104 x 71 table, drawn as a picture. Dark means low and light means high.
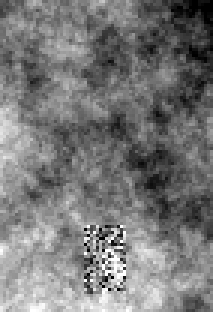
The bottom left is the ninth with the highest average. Values rise toward the bottom left. The histogram is bell-shaped. In the bottom middle lies a patch that is rougher than the rest. The bottom middle is the roughest part. The field is mottled with small blotches.
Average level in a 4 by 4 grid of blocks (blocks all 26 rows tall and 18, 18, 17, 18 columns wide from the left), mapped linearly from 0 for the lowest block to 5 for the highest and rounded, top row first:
2 3 2 0 | 3 2 2 1 | 3 3 2 1 | 5 4 5 3
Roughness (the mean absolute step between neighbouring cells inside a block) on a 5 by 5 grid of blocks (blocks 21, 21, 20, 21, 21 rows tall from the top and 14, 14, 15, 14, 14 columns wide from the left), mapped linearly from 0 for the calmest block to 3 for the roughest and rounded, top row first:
0 0 0 0 0 | 0 0 0 0 0 | 0 0 0 0 0 | 0 0 2 0 0 | 0 0 3 0 0
